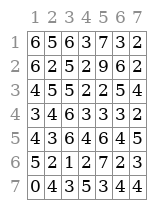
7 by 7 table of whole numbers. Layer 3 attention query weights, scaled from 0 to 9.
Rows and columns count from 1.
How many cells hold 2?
10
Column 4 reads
3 2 2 3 4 2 5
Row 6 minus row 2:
-1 0 -4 0 -2 -4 1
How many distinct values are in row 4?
4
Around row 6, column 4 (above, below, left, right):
4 5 1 7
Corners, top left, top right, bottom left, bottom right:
6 2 0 4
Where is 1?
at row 6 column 3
